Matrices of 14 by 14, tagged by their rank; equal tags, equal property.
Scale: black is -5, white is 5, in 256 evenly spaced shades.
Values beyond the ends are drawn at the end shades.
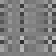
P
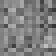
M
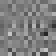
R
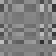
P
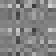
R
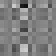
P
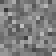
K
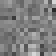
M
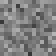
K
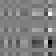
P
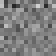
M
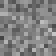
K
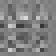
R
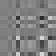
P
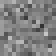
K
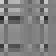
P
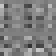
R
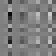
P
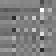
R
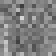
M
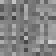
M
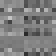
R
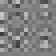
R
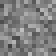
K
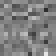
M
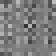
M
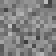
K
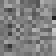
M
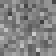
K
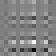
P
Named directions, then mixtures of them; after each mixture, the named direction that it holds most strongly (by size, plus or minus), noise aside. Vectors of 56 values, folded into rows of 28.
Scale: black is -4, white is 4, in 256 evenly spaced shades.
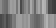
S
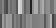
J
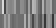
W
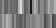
J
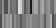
J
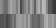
S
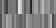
J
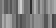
J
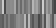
W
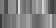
S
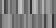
J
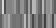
W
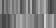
S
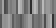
J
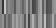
W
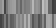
S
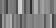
J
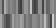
J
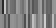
W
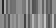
W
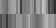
S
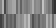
S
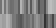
S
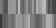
S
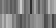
S
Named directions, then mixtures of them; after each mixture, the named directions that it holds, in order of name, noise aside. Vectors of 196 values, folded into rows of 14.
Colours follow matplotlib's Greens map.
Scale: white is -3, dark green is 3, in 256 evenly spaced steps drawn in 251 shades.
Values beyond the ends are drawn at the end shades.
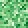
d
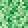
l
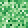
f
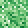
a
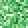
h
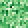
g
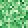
g, l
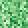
a, f, h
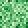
d, f, h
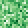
a, f, h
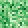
a, f, g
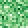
a, f, h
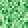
f, g, l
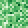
f, h, l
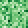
f, h, l
